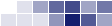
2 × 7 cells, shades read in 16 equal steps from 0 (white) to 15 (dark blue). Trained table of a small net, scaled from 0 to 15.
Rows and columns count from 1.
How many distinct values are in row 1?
6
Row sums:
45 45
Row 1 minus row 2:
-2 0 4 3 -3 -5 3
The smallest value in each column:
0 2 2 7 12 6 6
